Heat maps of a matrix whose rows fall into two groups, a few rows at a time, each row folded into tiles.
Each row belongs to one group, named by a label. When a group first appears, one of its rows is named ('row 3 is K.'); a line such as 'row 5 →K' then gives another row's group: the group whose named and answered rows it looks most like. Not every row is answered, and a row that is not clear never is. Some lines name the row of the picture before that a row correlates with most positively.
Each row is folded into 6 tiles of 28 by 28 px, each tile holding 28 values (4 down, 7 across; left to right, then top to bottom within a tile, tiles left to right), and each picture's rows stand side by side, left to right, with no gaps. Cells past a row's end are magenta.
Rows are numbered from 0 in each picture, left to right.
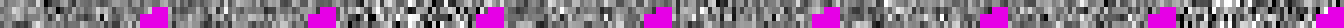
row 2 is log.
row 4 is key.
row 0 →key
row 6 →log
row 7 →log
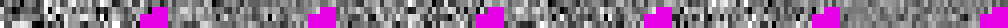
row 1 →key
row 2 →log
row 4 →log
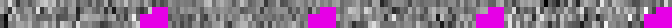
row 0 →log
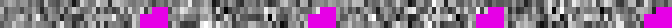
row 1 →key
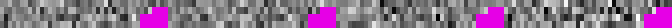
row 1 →log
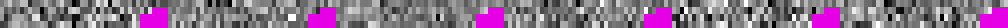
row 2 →key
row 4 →log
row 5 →key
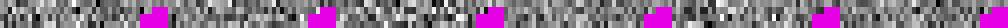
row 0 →log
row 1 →log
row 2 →log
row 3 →log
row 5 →log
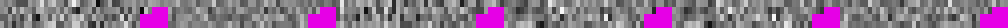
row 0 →log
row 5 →log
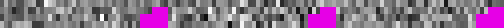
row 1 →log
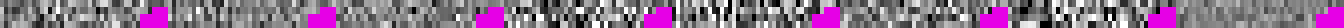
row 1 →key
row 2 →log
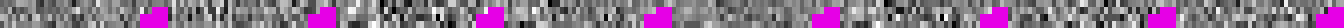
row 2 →key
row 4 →key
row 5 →key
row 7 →log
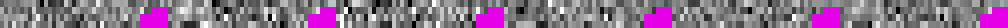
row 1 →key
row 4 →log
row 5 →key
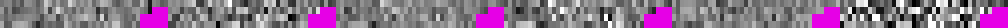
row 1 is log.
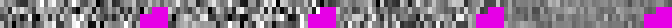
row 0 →log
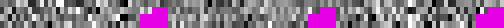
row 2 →log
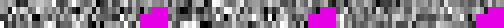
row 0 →log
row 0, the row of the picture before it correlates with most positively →2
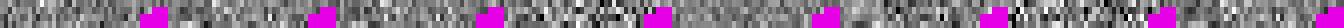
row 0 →log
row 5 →key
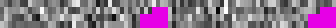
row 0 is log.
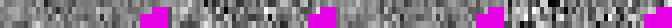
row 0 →key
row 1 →key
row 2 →key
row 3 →key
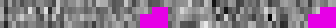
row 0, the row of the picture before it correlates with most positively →3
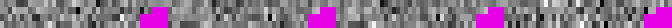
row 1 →key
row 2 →key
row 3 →log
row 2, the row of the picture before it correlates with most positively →1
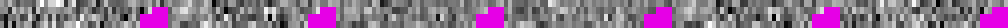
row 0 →log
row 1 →key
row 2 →key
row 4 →key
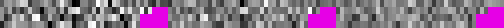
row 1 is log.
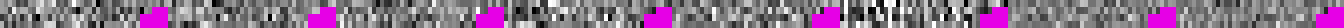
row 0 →log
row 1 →key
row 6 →log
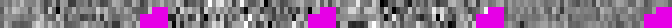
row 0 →key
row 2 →key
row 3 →key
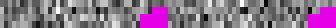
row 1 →log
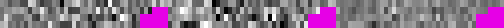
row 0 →log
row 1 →key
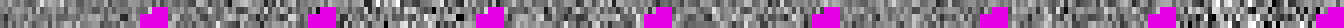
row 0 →log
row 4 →log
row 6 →key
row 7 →log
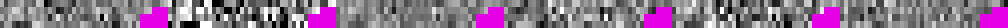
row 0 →key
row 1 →key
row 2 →key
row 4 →key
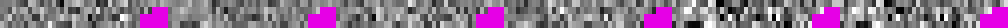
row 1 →key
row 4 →key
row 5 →key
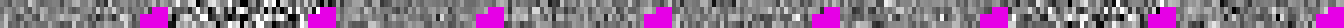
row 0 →log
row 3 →key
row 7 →key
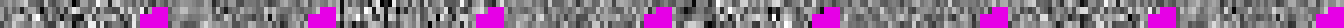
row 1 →key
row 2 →key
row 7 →key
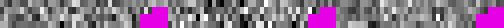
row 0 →log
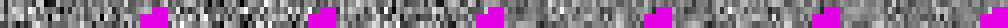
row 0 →key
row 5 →key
